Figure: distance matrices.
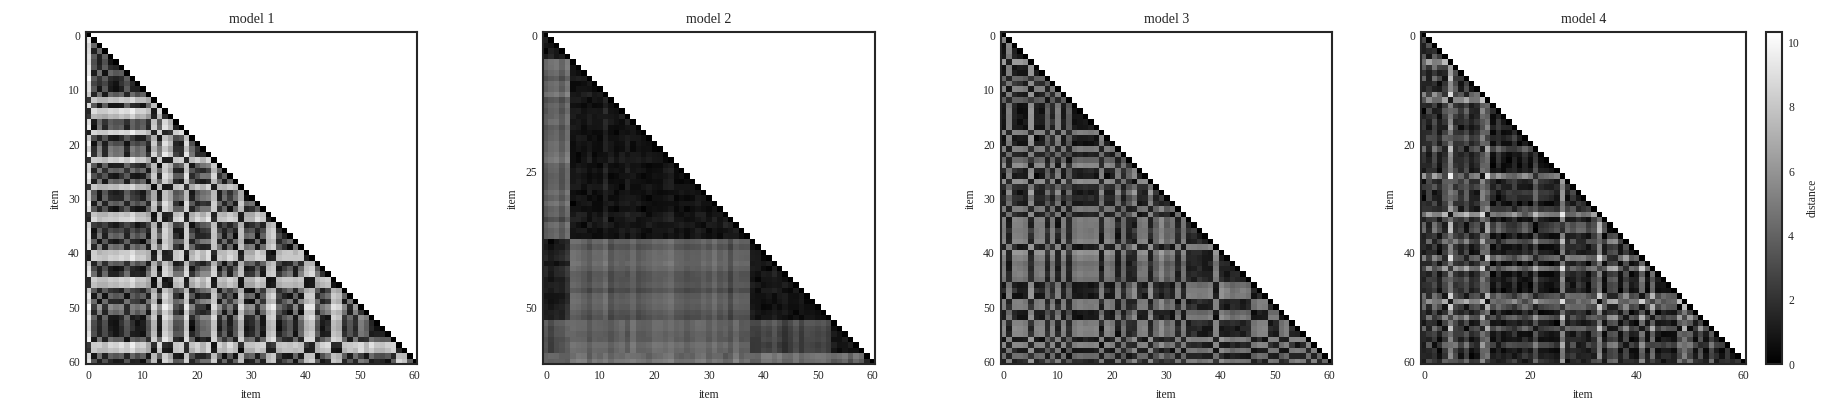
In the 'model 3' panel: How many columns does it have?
61
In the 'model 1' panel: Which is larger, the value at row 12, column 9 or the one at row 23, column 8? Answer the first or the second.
the second
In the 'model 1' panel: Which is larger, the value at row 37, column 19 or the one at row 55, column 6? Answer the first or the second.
the first
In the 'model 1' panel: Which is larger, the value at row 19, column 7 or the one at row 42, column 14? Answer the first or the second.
the second
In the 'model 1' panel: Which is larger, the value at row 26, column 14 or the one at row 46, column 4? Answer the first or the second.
the first
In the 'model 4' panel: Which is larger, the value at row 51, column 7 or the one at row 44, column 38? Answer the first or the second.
the second
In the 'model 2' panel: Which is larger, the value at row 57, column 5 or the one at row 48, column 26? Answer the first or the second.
the first
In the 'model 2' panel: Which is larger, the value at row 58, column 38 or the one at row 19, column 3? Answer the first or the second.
the second
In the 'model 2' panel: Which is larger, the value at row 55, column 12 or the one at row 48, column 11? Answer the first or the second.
the second
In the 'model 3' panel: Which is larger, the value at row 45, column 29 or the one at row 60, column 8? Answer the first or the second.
the first
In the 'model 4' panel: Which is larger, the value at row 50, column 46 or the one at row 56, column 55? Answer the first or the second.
the first
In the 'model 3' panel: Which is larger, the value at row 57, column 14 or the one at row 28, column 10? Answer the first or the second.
the first
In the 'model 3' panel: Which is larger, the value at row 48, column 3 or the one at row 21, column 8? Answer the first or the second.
the second
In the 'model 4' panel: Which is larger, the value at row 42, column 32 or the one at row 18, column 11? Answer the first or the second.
the second
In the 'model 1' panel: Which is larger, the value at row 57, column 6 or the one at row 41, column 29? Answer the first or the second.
the first
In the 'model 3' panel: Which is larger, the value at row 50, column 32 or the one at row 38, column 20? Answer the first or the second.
the second
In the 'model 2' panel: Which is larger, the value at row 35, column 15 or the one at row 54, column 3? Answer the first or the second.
the second
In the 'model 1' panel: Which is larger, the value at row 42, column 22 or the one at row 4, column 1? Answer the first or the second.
the second
